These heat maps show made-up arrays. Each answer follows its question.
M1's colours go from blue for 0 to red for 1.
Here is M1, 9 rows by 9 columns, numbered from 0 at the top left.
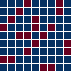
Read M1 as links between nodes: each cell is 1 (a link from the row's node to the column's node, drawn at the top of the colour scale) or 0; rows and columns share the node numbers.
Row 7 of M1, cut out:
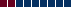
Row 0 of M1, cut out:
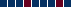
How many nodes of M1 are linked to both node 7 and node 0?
0
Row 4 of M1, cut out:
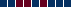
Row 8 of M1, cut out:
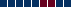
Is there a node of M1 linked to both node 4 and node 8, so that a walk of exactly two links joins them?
yes
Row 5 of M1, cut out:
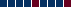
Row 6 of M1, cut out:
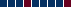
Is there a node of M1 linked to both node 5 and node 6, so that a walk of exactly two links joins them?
yes
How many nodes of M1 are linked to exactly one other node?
0
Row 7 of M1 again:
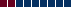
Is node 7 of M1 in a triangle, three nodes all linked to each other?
no
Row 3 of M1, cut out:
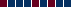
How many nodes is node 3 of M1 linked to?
3
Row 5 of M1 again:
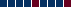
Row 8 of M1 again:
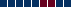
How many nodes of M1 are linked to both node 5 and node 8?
0
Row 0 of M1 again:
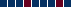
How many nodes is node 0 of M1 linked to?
2
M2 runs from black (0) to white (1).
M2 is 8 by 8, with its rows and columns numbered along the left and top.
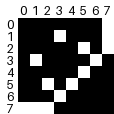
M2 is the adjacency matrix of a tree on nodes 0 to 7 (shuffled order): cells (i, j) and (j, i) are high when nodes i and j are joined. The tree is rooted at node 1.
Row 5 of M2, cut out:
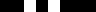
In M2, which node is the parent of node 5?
2
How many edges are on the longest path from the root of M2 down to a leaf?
4
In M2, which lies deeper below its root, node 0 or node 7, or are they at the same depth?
node 0
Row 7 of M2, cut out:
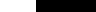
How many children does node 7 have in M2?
2
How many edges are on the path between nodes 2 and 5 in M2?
1
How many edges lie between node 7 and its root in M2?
1
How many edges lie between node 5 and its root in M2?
3
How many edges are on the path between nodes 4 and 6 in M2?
6
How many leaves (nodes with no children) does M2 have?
3
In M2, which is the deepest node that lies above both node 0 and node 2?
7
